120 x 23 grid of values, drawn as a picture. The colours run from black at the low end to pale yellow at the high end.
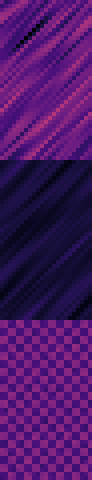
The table splits into 3 rows of 1 panel. Panel 1,1: low, slanting up to the right. Panel 2,1: very low, slanting up to the right, faint in contrast. Panel 3,1: low, checkered.
